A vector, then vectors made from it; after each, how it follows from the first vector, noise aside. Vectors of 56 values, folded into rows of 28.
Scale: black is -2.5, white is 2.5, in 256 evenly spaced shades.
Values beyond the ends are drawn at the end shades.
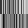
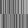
shrunk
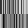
copied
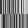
copied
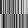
copied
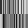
copied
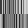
copied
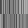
shrunk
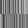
shrunk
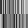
copied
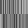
shrunk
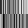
copied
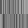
shrunk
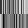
copied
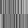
shrunk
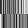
copied
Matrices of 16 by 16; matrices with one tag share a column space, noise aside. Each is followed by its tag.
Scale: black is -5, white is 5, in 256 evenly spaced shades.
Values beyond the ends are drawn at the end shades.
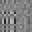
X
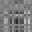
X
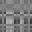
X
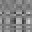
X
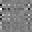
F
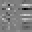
F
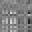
X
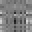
X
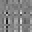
X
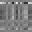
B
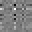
F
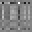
B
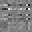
F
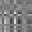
X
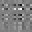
F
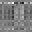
B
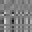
X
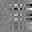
F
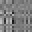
X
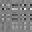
F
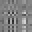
X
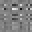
F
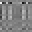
B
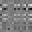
F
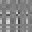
X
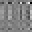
B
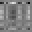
B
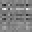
F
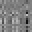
X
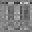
B
